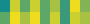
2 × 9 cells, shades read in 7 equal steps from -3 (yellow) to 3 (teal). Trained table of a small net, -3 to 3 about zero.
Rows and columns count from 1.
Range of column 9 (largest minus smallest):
1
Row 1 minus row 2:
2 1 2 1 0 1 0 -1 1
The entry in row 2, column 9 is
-1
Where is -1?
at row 1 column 6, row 2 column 3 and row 2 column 9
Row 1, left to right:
3 -2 1 -2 1 -1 2 -3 0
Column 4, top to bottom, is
-2 -3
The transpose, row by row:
3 1 / -2 -3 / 1 -1 / -2 -3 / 1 1 / -1 -2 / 2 2 / -3 -2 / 0 -1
